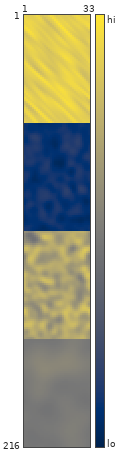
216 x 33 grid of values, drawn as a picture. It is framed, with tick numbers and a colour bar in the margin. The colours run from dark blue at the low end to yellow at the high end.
The table splits into 4 rows of 1 panel. Panel 1,1: very high, slanting down to the right, faint in contrast. Panel 2,1: very low, blotchy, faint in contrast. Panel 3,1: high, blotchy. Panel 4,1: middling, smooth, faint in contrast.
